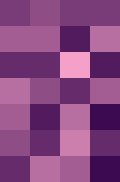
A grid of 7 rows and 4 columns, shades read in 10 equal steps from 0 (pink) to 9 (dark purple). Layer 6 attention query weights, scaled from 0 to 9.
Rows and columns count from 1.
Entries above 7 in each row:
0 1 1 0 2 0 1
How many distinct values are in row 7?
4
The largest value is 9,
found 2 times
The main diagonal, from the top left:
6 4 0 4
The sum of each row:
23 19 22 19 24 21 23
